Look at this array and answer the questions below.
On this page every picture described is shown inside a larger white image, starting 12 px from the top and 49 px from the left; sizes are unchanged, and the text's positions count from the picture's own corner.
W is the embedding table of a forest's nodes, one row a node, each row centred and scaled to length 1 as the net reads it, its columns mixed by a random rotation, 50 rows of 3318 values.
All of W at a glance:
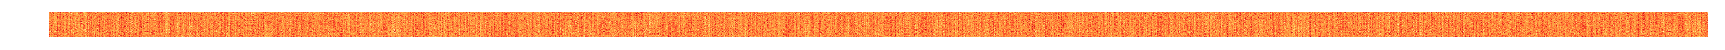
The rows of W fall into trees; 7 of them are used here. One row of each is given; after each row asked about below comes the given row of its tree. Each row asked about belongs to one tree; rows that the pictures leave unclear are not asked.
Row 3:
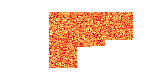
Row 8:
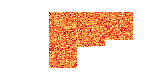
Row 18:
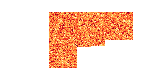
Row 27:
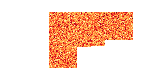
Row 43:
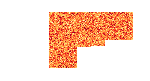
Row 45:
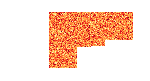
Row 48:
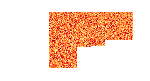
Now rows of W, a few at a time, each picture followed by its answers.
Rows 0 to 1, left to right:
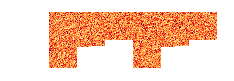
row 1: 18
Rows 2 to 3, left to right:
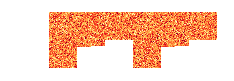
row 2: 3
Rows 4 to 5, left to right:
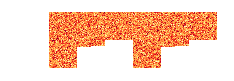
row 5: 8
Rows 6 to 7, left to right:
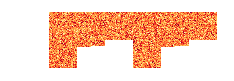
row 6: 3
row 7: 18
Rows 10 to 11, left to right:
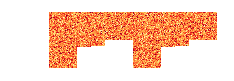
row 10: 48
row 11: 8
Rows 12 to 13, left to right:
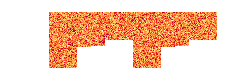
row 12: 8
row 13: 48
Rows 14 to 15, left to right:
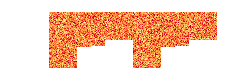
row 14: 3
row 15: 8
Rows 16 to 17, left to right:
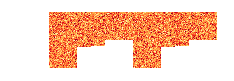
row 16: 27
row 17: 48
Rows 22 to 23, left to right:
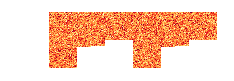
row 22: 8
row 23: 18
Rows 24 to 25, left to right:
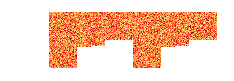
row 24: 48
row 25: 8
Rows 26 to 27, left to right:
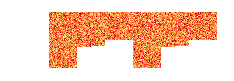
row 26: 48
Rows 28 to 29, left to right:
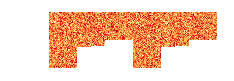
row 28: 43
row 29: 48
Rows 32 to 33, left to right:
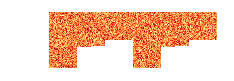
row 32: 43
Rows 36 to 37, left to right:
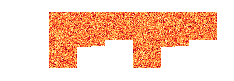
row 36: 45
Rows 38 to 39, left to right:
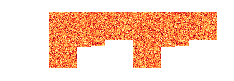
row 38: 48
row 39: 48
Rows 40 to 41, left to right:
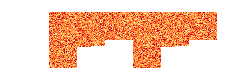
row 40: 27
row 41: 8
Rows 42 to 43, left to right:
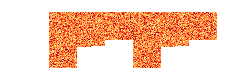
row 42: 45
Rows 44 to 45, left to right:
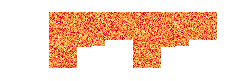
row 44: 43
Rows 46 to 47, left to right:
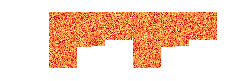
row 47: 8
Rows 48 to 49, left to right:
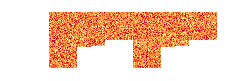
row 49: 43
